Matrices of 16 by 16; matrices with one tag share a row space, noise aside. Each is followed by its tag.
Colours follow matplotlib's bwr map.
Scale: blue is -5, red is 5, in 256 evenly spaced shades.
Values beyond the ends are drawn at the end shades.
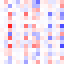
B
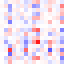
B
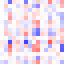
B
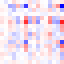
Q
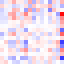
Q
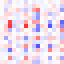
B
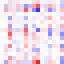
B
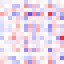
Q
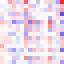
Q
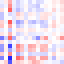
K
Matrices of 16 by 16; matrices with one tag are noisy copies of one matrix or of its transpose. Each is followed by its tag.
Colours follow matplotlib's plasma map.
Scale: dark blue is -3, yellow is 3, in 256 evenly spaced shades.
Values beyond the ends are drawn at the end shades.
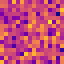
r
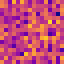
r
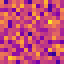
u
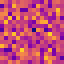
u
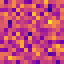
u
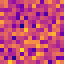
r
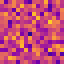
u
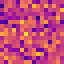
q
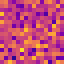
r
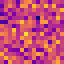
q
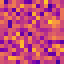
u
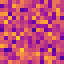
u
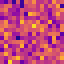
q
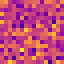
r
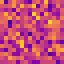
u
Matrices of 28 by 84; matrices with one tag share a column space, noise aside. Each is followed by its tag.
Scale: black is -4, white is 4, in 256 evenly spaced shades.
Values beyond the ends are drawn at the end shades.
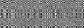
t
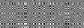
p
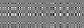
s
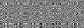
p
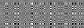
p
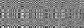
t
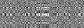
s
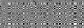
p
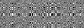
s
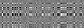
s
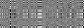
t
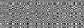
p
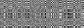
t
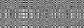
t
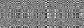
t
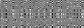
t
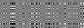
p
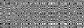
p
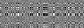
s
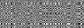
p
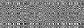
p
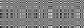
t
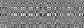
s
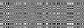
p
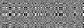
s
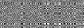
p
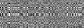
s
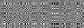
p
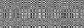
t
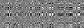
s
